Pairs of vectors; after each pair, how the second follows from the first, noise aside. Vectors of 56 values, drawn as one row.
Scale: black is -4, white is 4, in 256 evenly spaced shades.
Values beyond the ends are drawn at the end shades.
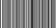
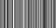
wrapped around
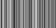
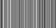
partly zeroed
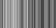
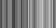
reversed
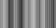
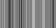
partly zeroed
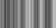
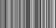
sign-scrambled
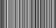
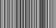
wrapped around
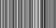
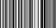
scaled up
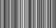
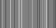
partly zeroed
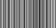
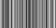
shuffled
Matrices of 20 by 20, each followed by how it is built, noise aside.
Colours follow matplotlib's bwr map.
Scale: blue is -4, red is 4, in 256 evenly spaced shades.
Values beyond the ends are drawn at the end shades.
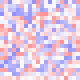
noise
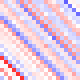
Toeplitz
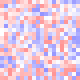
noise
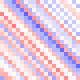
Toeplitz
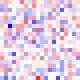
noise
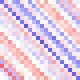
Toeplitz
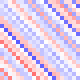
Toeplitz
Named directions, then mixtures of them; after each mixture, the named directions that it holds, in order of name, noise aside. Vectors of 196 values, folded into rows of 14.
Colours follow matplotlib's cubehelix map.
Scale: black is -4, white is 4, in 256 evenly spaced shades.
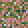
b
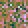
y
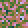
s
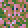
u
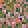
b, s, u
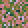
b, s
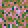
b, u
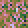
y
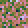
b, s, y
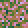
s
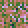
y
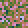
s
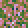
u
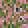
s, u, y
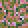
s, u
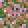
u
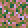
b, s, u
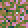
s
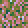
b, s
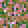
u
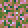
s, u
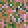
y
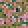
b, u, y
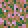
s, u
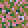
b, s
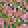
u, y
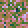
b, y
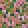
b, s, u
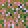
b, y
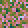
b, s, y
